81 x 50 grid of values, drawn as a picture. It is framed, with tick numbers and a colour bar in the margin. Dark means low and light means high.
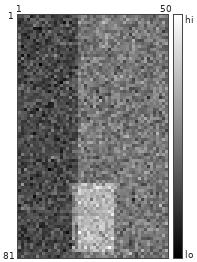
Odd patch: higher, in the bottom middle. Average level on the scale: 40%. Ninth with the highest average: bottom middle. Seam: vertical, 40% of the way across, the right part higher. Stripes: none.
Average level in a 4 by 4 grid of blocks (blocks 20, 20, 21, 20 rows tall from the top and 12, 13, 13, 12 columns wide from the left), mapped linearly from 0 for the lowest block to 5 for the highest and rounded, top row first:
0133
0133
0243
0353
